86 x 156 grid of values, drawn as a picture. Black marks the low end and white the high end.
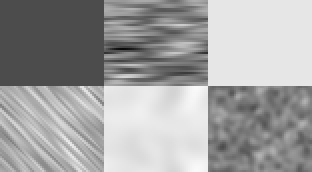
It is made of 2 by 3 panels. Panel 1,1: low, flat. Panel 1,2: middling, streaked across, strong in contrast. Panel 1,3: very high, flat. Panel 2,1: high, slanting down to the right. Panel 2,2: very high, smooth, faint in contrast. Panel 2,3: middling, blotchy.
